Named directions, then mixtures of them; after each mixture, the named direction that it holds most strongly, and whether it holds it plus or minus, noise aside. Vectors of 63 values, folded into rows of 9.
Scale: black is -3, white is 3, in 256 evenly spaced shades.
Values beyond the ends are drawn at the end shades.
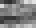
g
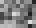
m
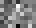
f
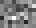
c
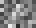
f, plus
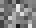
f, plus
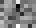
f, minus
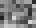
m, plus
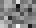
f, minus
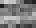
g, minus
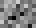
f, minus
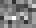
c, plus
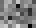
f, minus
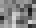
m, plus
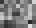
m, minus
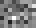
c, plus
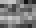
g, minus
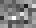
c, plus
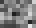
m, minus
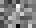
f, plus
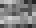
g, minus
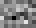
c, minus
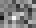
c, plus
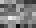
g, minus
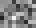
c, plus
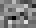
c, minus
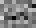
c, minus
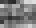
g, plus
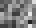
m, minus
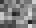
m, minus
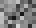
f, minus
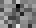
f, minus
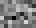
c, minus
